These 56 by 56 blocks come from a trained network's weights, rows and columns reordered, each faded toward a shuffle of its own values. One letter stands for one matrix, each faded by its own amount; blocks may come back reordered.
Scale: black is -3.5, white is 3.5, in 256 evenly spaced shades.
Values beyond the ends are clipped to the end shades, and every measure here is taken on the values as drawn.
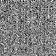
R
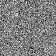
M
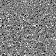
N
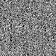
M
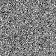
M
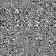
N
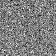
M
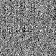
R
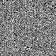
M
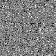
N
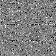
N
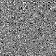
N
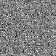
N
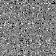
N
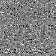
N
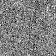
M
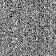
R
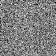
M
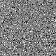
N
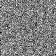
M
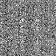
R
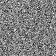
M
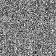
M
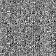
R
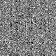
R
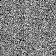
M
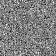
M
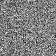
M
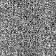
R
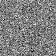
M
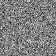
M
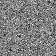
M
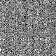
R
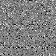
N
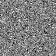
M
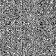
R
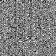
R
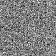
M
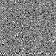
N
